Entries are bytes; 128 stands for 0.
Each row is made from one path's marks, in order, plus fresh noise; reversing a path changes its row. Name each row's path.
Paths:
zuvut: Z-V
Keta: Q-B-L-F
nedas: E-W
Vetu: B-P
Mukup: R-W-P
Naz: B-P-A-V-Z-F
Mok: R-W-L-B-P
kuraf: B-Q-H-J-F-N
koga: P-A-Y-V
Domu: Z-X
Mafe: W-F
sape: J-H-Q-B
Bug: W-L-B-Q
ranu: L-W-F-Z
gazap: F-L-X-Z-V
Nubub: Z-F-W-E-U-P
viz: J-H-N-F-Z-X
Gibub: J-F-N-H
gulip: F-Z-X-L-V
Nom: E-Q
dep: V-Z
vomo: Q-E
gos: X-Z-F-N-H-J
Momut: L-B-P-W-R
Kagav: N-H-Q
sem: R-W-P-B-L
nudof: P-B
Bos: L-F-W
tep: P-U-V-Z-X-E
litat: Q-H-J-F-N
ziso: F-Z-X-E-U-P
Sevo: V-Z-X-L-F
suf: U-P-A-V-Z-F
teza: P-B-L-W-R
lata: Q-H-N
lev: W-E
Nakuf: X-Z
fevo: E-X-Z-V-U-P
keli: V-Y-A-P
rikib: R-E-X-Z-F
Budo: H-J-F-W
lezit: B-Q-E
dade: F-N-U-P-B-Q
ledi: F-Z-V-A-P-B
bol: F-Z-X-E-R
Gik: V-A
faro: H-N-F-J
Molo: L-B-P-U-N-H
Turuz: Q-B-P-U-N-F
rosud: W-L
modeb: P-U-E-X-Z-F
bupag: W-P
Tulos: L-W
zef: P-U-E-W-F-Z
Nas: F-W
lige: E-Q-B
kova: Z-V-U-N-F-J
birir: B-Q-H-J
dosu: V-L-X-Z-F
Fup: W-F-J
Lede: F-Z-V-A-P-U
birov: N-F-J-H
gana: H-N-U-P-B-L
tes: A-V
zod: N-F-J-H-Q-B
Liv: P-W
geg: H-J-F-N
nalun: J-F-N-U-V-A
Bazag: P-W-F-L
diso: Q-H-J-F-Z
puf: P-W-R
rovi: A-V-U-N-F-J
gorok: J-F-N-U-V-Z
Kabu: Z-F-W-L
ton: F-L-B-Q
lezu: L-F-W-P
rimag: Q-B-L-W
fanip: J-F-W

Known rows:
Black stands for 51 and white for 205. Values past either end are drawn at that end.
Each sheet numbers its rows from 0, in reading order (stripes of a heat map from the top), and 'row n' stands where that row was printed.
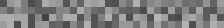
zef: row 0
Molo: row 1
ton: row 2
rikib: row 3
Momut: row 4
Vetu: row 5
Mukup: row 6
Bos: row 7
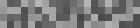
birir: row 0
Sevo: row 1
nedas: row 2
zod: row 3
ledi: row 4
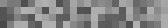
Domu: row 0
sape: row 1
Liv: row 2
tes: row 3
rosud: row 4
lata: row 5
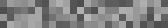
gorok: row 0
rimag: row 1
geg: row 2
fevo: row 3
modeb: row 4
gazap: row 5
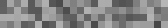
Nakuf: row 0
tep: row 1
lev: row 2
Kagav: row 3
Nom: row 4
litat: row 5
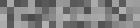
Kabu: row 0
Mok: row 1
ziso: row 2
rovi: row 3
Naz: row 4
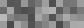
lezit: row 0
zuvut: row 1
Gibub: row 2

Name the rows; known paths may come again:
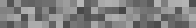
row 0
ton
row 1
Bazag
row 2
kuraf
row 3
Turuz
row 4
fevo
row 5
Bug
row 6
dosu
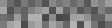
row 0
Nas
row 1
teza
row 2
Mukup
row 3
lev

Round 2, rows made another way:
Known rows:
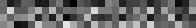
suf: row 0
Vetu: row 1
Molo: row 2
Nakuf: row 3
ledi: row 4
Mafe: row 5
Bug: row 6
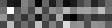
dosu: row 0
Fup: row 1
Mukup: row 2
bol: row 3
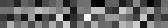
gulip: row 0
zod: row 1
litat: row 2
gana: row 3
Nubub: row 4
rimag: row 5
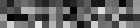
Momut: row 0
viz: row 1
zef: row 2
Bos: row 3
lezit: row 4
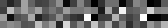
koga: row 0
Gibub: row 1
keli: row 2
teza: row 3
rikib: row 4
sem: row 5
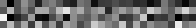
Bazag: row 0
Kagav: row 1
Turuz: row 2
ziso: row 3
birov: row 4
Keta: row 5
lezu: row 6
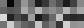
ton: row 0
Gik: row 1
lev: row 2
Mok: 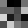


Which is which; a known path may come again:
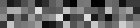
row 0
Nas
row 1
suf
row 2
rosud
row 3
Mok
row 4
ziso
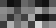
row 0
Tulos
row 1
bupag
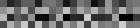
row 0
nudof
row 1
Kagav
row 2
sape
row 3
vomo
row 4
puf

